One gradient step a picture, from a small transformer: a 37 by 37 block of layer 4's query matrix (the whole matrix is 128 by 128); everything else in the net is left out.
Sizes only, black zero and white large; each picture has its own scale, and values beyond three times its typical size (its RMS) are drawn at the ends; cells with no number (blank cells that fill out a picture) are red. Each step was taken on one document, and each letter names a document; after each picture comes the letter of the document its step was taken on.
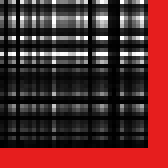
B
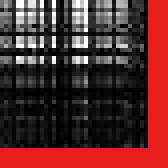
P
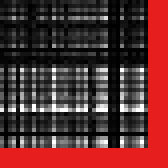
B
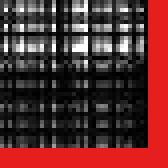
P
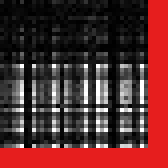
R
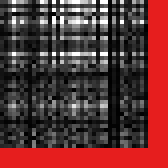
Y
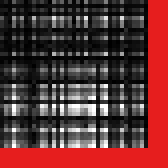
Y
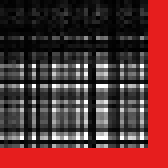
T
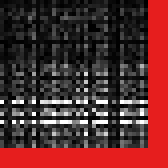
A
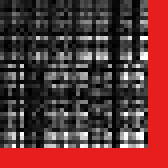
A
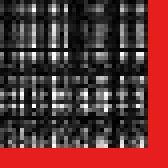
R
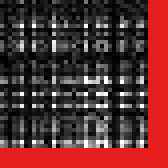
R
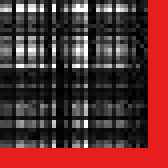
P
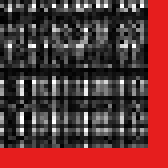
R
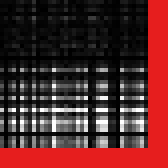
B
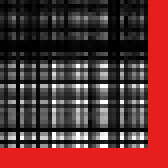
T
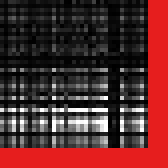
B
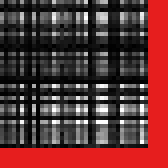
Y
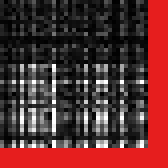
R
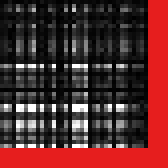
P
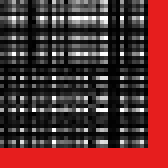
B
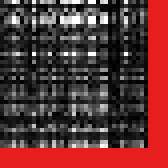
Y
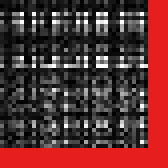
R
